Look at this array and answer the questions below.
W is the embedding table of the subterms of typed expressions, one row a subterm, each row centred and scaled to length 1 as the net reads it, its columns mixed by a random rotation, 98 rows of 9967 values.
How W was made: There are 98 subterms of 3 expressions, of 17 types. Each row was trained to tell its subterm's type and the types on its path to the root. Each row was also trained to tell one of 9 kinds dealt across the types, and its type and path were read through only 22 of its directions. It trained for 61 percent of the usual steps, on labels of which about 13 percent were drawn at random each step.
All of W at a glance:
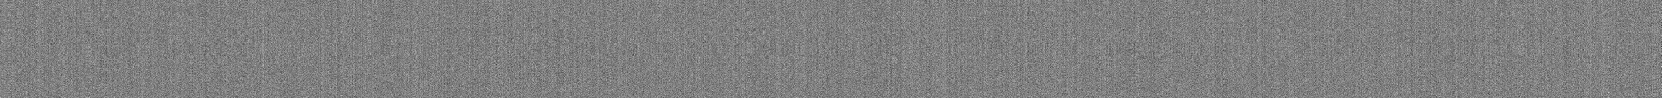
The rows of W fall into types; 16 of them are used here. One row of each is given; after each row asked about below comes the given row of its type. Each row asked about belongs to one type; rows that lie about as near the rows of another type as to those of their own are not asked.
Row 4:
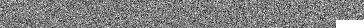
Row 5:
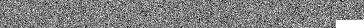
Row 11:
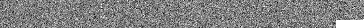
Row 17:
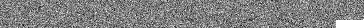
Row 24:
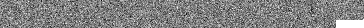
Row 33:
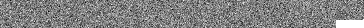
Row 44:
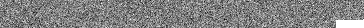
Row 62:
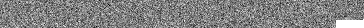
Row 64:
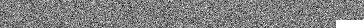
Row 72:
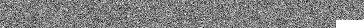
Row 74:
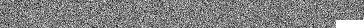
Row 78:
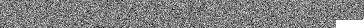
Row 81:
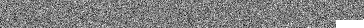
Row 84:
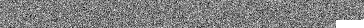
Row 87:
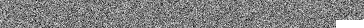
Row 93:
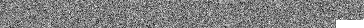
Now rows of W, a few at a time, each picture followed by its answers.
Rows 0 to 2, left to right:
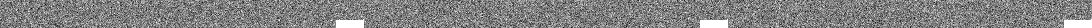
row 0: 78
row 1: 4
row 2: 93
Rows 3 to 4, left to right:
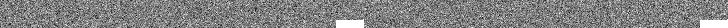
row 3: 78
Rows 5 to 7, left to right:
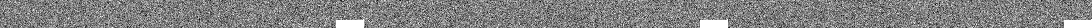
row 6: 87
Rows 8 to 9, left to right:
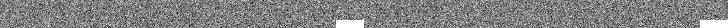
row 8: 93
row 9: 33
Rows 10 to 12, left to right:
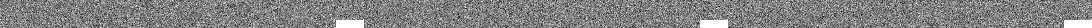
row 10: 93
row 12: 11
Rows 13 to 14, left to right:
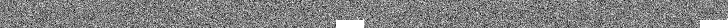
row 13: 44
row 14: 87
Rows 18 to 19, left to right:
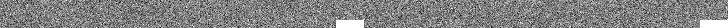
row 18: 64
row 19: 78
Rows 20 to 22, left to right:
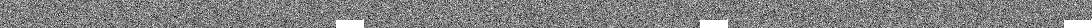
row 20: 4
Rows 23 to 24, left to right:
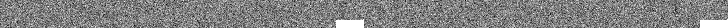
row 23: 11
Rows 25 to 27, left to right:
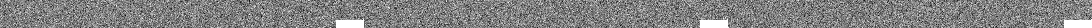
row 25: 5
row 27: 64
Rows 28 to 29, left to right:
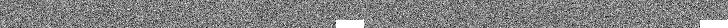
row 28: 84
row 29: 87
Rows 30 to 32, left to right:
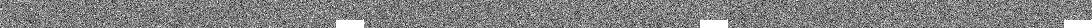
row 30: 87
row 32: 72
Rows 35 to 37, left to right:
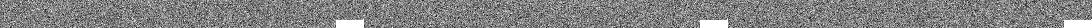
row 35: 81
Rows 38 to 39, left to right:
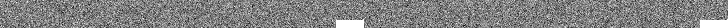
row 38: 33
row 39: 78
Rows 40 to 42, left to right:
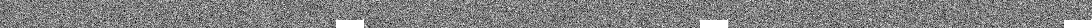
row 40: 5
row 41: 5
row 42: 4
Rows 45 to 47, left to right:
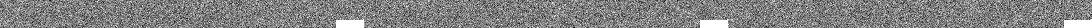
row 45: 87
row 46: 44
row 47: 64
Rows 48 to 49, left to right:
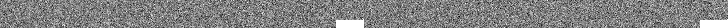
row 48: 5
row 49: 11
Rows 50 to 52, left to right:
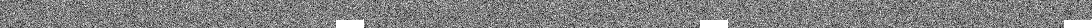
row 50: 64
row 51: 44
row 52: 33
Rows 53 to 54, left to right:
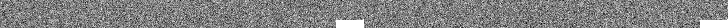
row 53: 5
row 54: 84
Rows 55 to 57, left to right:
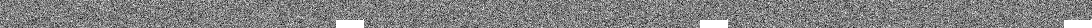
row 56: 78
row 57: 4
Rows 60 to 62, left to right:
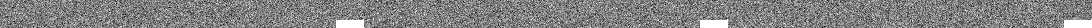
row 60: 64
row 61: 64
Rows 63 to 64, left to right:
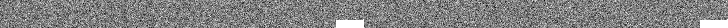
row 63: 93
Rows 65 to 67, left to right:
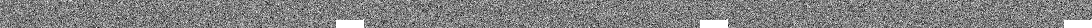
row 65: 84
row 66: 33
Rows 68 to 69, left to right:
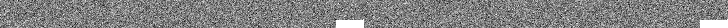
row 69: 4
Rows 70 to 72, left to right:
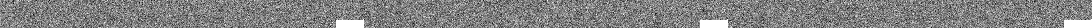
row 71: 33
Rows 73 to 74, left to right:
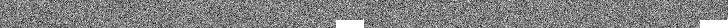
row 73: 44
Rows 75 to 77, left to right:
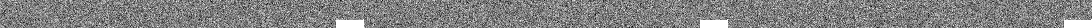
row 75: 5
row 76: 64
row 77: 93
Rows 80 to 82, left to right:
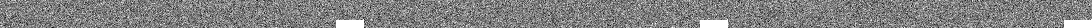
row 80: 33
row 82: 44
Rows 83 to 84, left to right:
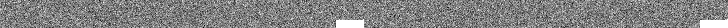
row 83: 72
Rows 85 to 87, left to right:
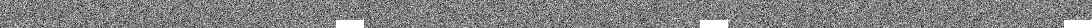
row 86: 5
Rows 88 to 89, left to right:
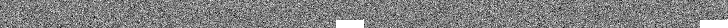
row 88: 44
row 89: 11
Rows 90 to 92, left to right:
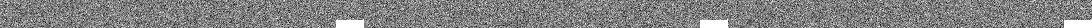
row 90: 33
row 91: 84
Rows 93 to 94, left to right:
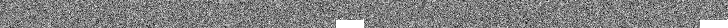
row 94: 84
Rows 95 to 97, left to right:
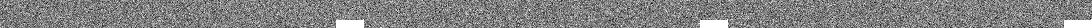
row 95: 72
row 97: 44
